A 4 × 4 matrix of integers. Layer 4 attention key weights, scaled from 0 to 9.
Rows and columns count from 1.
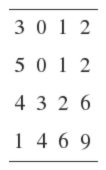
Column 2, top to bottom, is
0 0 3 4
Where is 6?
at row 3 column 4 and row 4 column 3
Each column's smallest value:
1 0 1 2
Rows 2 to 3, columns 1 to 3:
5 0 1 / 4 3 2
